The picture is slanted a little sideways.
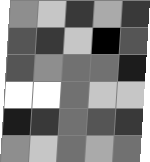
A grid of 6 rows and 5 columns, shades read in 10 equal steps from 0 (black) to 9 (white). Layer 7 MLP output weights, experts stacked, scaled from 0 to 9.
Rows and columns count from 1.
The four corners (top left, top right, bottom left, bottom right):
5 2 5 4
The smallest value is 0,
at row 2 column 4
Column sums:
26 32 25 26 19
